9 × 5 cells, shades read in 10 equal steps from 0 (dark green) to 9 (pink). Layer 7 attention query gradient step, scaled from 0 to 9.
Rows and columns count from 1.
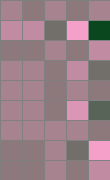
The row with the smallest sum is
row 2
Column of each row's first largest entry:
1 4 5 4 1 4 1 5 5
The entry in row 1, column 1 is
6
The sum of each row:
28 27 28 28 28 28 29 29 28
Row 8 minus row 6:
-1 -1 1 -4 6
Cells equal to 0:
1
